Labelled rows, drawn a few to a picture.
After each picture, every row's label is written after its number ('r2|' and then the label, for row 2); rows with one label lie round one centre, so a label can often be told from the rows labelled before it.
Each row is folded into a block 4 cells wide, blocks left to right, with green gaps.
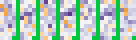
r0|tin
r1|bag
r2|tin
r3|bag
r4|tin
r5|bag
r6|tin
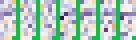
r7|bag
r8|tin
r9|tin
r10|bag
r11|bag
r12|bag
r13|bag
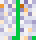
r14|tin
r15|tin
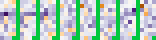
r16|bag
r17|bag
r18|bag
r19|tin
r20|tin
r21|tin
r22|bag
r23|tin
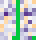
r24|bag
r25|bag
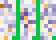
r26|tin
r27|bag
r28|bag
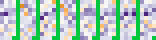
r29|bag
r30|tin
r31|bag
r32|tin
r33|bag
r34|bag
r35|bag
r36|bag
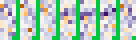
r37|tin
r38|tin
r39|tin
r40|bag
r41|bag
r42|bag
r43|tin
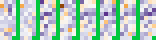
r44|tin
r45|tin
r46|bag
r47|tin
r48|bag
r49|bag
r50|bag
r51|bag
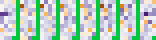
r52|bag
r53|tin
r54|tin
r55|tin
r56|tin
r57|tin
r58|tin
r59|bag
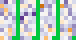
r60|tin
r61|bag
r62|tin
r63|tin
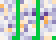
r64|tin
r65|bag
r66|bag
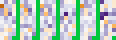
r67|tin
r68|tin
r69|tin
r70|bag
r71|tin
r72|bag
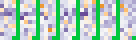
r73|bag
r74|bag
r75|tin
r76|bag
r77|bag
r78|tin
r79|tin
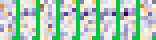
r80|tin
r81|bag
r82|tin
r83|bag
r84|bag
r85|bag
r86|bag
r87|tin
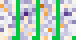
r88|tin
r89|bag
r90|tin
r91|bag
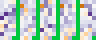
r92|bag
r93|tin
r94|tin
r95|tin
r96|tin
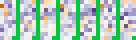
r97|tin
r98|bag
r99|bag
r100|tin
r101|bag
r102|tin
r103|bag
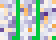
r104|tin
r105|tin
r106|bag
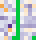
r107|tin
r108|tin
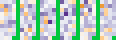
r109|tin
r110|tin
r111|bag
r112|bag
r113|tin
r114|tin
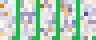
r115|tin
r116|bag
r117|tin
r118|tin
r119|bag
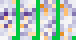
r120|bag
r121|bag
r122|tin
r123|tin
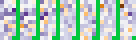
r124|bag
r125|bag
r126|bag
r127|tin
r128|tin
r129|tin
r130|tin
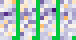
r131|bag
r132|bag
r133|bag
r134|bag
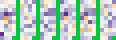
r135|bag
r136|tin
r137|bag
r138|bag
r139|bag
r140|tin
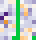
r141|bag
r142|tin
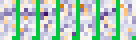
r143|bag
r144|bag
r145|bag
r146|tin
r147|tin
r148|bag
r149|tin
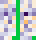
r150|bag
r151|bag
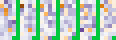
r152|tin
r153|tin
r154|tin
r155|tin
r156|tin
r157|tin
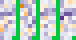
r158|bag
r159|tin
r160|bag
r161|bag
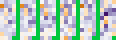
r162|tin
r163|tin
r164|tin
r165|tin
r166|tin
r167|bag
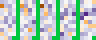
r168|tin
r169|tin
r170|tin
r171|bag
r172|bag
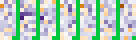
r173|tin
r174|bag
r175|bag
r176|tin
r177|tin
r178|tin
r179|tin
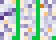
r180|bag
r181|tin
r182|tin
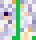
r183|bag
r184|tin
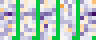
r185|bag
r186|bag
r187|bag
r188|tin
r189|bag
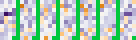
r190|bag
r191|tin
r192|tin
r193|tin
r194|tin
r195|tin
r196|bag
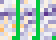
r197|bag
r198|bag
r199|bag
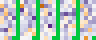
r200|tin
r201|tin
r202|tin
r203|bag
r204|tin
